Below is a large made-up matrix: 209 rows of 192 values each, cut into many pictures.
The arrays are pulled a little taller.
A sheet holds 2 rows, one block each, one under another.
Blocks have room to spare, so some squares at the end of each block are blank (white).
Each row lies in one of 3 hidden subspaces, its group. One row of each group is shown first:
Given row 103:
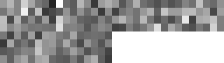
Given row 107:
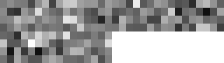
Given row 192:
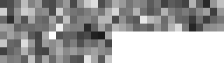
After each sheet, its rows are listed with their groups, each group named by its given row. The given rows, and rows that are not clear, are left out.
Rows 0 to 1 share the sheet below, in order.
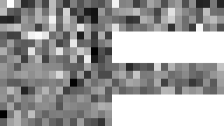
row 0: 107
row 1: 192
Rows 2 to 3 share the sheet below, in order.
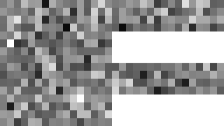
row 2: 107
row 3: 103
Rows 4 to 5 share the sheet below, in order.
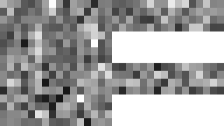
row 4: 192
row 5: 107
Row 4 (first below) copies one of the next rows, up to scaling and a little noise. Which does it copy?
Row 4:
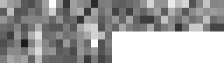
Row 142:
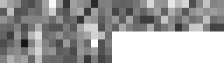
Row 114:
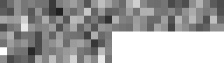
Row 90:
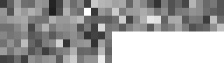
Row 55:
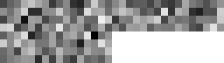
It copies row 142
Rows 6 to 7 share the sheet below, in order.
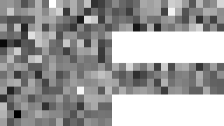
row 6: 192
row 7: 192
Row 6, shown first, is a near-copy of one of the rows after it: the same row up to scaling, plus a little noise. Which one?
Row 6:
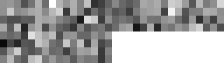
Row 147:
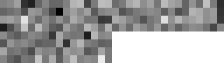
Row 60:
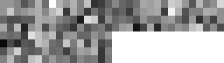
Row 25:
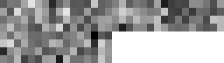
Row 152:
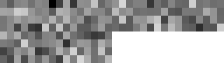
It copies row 60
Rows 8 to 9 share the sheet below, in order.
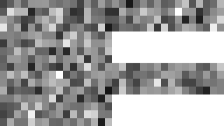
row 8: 192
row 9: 192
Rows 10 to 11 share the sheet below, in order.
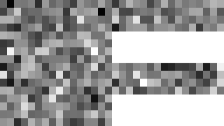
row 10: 107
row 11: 192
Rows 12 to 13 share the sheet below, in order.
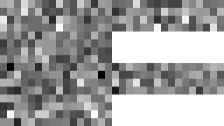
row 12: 103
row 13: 107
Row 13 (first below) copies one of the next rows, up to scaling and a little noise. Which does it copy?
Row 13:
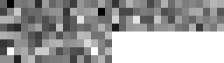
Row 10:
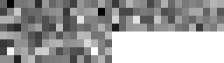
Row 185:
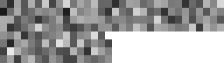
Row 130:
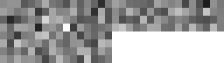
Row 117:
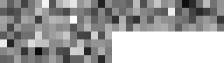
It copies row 10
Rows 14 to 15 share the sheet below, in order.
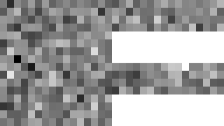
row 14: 107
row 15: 192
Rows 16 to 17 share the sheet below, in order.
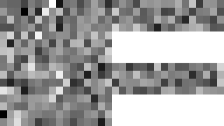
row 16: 103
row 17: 192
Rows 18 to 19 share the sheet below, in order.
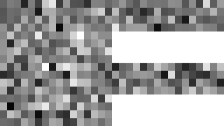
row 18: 103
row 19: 107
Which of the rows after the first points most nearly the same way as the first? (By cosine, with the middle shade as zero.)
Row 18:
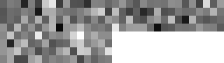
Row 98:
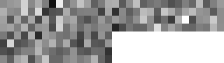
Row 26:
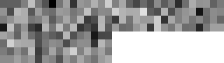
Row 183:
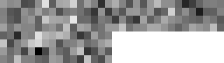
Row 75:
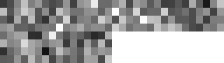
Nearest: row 183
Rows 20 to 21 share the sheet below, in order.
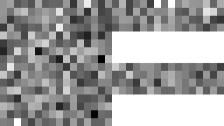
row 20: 192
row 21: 107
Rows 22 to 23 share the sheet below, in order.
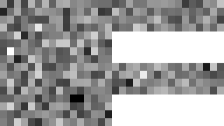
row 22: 107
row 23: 103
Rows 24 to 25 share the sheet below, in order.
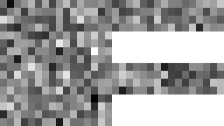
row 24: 107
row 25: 192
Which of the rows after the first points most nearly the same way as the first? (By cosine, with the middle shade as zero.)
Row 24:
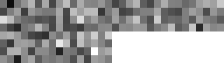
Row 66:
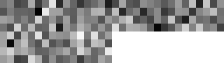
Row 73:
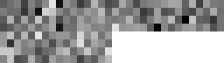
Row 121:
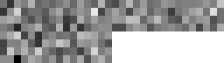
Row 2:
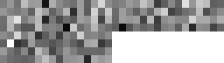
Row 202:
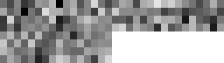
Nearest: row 121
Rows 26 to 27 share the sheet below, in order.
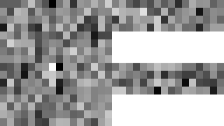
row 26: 192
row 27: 103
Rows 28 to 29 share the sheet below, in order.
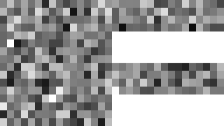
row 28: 107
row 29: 192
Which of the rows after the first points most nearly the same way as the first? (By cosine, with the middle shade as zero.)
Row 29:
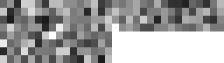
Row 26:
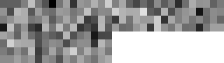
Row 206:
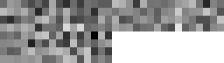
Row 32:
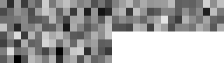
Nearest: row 206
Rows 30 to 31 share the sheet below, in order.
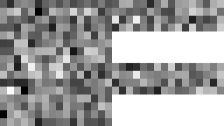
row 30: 107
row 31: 192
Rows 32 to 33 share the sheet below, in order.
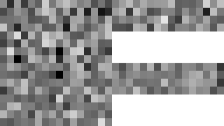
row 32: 107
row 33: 192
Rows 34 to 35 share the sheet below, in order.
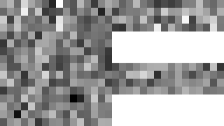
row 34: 103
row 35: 103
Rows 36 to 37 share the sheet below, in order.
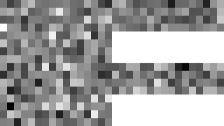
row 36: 192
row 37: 107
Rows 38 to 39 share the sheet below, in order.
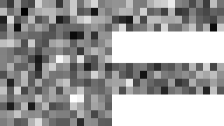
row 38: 103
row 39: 103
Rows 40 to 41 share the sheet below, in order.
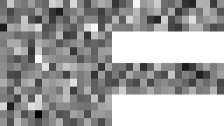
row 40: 192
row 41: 107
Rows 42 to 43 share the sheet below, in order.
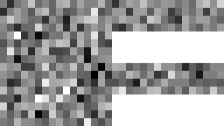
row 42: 107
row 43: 107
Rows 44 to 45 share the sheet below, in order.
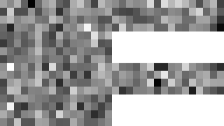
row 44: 192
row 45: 107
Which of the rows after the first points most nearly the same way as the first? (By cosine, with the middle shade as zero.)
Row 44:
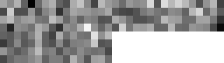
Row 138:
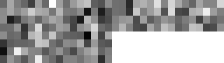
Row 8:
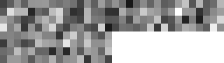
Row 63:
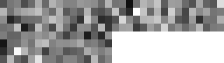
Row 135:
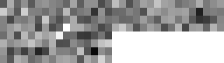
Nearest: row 138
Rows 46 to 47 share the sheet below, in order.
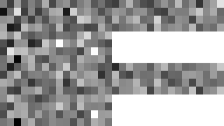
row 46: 107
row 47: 107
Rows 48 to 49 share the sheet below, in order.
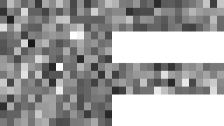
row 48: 103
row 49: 103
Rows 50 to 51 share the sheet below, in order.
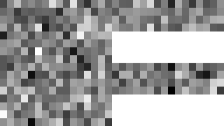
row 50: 192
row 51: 192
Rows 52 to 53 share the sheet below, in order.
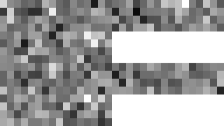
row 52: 192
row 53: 192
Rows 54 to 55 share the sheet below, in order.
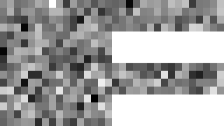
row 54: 192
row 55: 192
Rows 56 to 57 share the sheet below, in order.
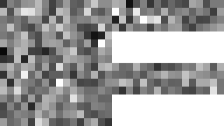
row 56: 192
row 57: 103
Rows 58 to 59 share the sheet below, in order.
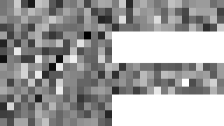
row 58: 192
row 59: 103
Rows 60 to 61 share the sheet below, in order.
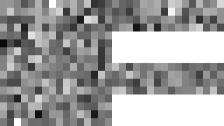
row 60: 192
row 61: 107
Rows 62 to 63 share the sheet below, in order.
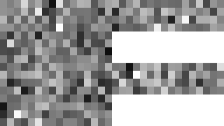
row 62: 103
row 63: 192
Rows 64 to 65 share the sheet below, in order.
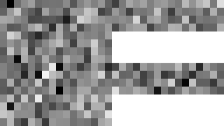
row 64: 107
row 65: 103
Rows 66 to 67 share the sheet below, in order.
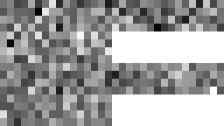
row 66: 103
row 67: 192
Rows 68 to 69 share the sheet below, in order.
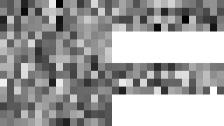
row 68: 103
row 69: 103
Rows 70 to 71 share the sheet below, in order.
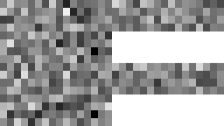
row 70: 107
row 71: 107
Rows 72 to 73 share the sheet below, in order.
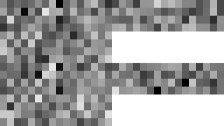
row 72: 103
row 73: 103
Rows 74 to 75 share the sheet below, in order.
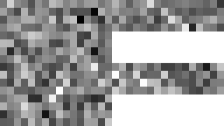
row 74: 107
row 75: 192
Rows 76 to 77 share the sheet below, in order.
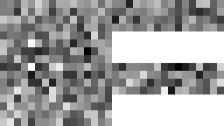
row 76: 107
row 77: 192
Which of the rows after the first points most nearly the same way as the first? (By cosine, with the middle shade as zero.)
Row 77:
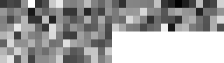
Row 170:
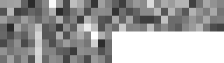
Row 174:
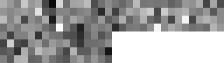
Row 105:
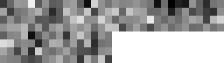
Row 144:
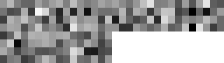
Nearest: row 105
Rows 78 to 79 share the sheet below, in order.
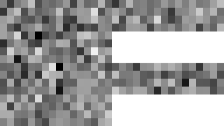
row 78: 107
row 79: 103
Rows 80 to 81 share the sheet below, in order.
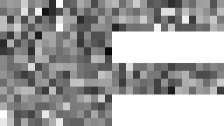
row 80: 103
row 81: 192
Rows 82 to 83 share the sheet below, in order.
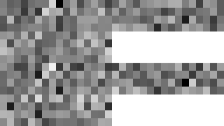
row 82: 103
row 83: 103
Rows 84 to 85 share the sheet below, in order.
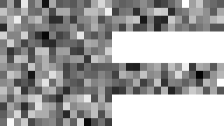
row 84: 107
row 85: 192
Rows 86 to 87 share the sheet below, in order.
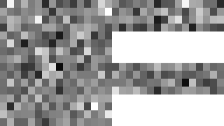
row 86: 107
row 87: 103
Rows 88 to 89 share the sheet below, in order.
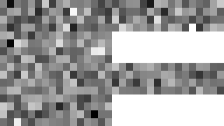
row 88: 107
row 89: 107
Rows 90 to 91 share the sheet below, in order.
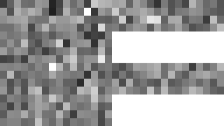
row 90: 192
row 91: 192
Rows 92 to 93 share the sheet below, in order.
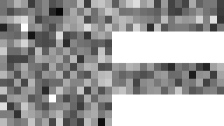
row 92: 192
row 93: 192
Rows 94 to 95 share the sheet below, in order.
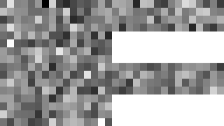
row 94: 107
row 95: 192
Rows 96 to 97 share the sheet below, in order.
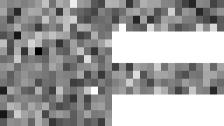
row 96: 107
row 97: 192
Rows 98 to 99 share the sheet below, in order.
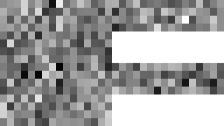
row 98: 103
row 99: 103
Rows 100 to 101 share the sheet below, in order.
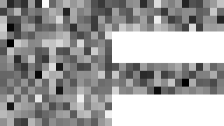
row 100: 107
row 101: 103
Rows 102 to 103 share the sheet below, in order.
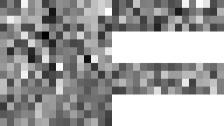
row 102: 107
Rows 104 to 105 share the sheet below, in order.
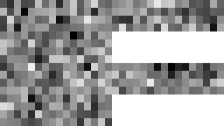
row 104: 103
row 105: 192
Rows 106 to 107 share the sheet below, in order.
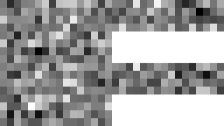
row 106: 107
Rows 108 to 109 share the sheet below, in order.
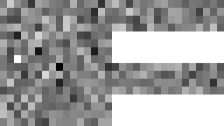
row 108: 107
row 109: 103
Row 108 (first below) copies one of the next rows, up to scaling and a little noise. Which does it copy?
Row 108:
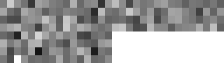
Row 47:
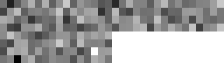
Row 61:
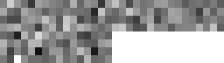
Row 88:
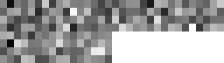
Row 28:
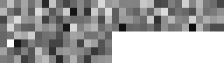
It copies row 61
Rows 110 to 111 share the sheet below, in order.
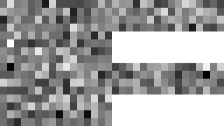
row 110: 107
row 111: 107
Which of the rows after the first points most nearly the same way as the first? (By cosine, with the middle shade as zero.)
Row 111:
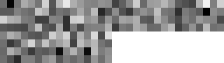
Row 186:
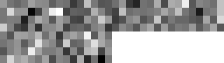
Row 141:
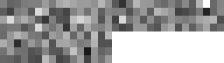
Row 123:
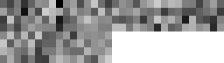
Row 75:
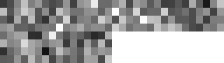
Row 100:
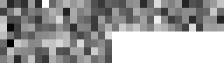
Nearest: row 141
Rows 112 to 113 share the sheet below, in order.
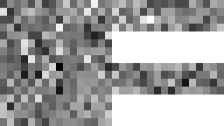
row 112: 192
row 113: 103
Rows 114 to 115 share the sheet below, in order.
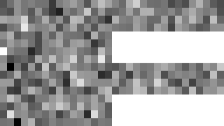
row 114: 192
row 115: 107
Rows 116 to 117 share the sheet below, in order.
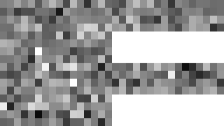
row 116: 192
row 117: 107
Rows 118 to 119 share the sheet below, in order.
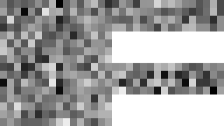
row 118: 103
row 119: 103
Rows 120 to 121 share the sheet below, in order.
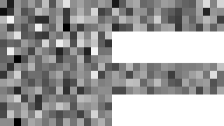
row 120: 107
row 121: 107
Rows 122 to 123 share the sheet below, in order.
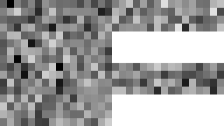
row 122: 107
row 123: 103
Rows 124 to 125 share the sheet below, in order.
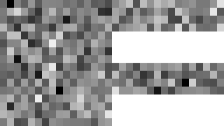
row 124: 107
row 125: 103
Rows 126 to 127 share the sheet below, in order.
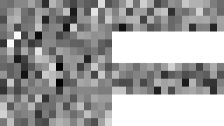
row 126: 107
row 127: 103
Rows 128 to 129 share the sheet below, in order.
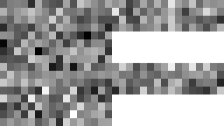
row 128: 192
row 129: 192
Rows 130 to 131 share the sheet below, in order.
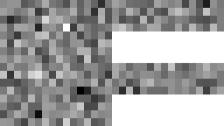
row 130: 107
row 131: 192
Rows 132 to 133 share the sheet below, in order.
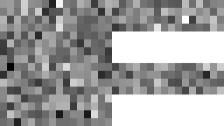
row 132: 103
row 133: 107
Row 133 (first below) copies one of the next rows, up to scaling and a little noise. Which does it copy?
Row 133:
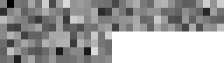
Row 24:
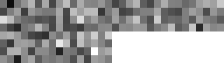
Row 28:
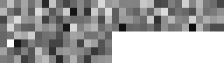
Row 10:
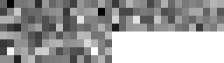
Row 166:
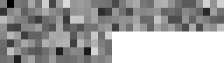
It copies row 166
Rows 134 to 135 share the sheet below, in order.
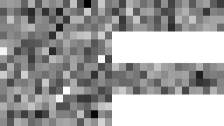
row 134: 192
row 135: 107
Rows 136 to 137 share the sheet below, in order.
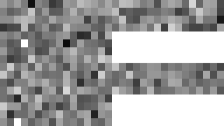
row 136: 192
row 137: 107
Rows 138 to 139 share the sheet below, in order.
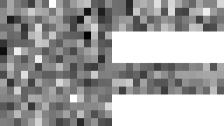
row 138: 192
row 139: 103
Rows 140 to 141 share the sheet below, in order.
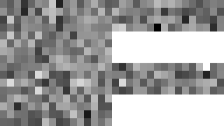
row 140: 103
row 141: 107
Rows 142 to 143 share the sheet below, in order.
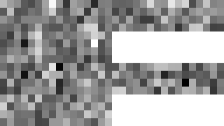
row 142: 192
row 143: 103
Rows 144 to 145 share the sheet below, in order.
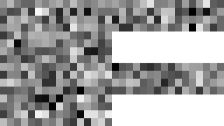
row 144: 107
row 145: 107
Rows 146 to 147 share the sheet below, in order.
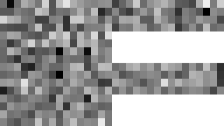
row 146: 107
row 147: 192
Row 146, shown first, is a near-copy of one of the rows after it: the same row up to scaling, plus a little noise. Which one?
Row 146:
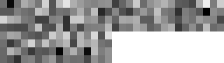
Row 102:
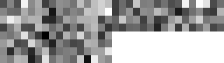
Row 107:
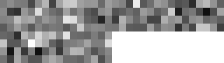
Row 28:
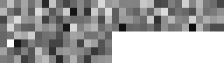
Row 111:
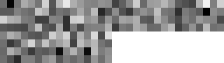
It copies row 111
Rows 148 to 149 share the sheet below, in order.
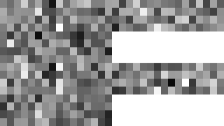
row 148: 103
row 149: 103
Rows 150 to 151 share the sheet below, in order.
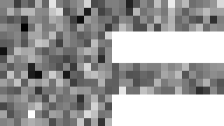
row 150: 192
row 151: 192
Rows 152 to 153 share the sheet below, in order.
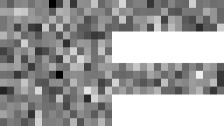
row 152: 192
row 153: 192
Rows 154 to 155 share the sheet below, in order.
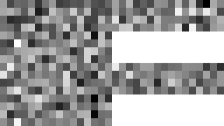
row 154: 107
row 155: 107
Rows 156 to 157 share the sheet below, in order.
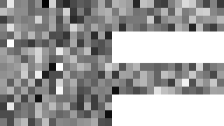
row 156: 107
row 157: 103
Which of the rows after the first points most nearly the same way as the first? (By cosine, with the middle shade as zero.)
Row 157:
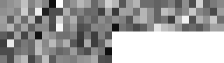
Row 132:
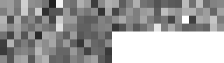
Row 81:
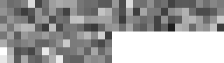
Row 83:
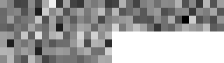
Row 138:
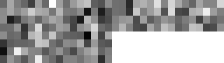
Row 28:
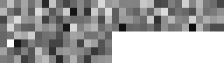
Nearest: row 132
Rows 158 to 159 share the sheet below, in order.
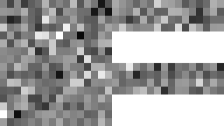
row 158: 107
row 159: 192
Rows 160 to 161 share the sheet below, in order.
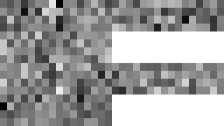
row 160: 103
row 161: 103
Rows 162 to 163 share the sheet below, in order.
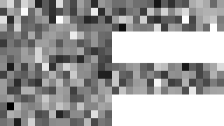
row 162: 103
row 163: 107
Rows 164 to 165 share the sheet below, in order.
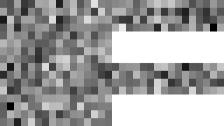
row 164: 103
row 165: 107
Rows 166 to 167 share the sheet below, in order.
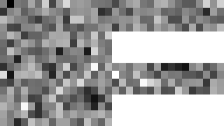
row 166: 107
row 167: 192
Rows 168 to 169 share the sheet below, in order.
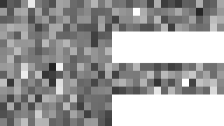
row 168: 192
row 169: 103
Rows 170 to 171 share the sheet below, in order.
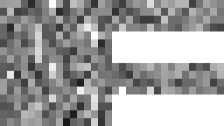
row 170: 192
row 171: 192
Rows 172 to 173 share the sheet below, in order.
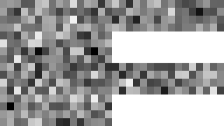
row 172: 107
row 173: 103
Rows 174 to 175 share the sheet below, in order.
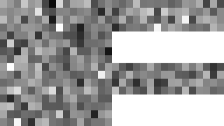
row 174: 103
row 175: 107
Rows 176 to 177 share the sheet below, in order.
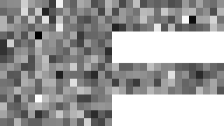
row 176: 103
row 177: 107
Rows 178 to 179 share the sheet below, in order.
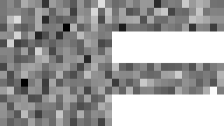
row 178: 107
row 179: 192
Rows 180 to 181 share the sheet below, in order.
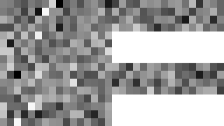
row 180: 103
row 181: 107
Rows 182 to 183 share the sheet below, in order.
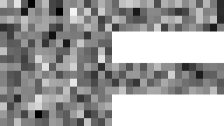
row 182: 192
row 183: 107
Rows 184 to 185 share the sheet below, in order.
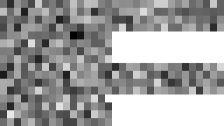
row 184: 103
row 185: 107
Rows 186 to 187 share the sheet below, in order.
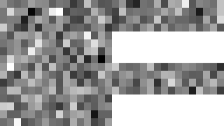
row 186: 192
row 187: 107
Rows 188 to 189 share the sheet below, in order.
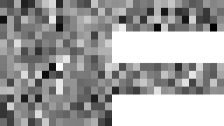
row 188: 103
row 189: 103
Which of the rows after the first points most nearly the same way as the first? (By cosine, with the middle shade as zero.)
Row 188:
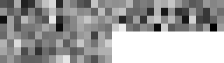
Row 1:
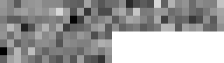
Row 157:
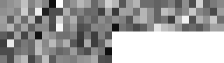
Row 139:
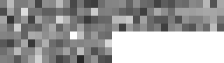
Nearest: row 1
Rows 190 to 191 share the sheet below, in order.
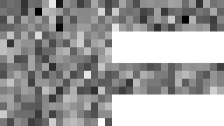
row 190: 103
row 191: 192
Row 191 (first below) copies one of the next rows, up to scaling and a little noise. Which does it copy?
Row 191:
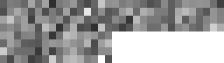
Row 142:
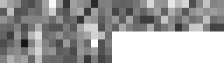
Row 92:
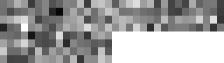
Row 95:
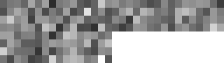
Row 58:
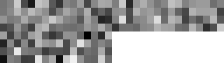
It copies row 95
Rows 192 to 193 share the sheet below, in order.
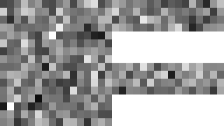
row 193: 107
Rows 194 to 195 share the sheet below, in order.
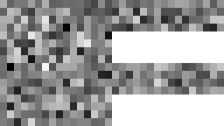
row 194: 192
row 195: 107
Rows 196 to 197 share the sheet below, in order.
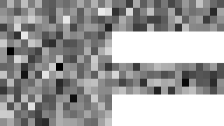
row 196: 107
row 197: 103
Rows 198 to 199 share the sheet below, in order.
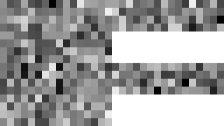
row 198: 192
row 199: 103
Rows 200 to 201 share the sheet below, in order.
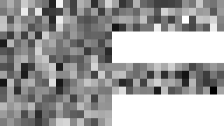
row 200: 103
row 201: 103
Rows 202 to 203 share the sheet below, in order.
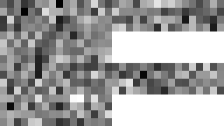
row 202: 103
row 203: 103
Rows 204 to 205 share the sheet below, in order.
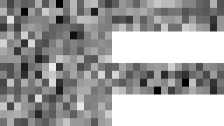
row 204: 103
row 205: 103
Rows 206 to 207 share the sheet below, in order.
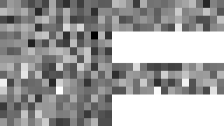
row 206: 107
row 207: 103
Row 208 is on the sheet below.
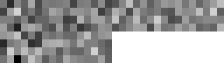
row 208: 107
